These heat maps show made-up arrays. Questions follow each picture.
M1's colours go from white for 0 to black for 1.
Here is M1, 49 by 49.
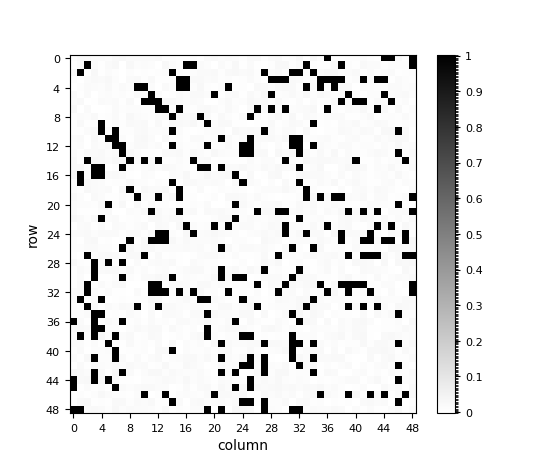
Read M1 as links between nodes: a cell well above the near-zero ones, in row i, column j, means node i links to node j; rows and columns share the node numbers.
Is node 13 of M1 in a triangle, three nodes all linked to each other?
no
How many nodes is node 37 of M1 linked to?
3
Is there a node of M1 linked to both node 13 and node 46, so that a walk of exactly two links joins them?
no
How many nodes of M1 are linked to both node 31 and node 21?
6
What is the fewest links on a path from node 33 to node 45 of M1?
4
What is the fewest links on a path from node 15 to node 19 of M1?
1
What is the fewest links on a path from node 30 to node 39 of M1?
2
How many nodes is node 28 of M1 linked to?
3
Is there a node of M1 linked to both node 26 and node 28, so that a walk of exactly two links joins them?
yes
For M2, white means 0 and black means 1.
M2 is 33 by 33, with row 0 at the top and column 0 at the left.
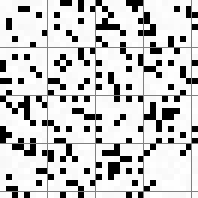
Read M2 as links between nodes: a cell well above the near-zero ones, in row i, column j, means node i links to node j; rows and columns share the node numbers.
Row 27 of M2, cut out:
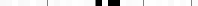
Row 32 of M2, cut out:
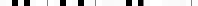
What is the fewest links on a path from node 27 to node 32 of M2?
3
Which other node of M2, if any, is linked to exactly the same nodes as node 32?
node 9
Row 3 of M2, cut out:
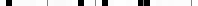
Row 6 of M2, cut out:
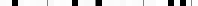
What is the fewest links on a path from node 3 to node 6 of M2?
3
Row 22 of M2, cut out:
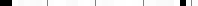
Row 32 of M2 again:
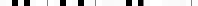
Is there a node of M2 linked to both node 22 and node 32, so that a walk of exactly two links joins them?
no
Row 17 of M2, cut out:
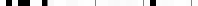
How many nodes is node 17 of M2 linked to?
5
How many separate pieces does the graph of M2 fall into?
1
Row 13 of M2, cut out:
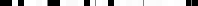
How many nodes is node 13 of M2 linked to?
9
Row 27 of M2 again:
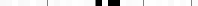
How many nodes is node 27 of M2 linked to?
3
